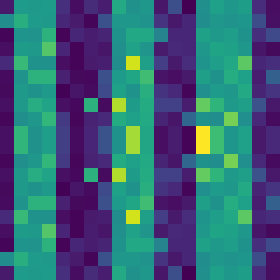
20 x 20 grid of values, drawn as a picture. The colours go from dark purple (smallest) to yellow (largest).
Ninth with the highest average: middle right. Slope: none. Mirror symmetry: top to bottom. Stripes: upright, repeating 3 times.
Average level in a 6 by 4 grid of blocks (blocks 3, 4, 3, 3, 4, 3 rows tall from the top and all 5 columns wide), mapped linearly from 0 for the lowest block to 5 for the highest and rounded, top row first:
5 0 1 4
4 0 0 5
4 3 3 5
4 3 3 5
4 0 0 5
5 0 1 4
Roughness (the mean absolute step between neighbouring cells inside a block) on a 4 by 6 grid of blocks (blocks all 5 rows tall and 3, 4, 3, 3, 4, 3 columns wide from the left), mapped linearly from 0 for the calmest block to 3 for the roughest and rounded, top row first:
2 1 2 2 0 2 / 2 2 3 1 3 2 / 2 2 3 1 3 2 / 2 1 2 2 0 2
